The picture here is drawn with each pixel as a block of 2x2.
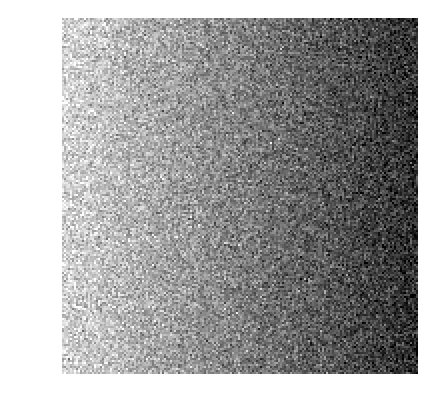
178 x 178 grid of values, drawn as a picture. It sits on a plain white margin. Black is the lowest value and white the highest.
The texture is fine-grained noise. No single row or column stands out from its neighbours. On average the colour sits 50% of the way up the scale. The field climbs toward the left. No regular stripes run through it.
